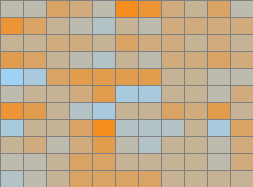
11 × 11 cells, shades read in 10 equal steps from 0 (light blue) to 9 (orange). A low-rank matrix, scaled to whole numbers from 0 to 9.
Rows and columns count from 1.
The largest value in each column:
8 7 6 7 9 9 8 6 5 7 6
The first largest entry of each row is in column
6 1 6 1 4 5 1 5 5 4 4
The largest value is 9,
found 2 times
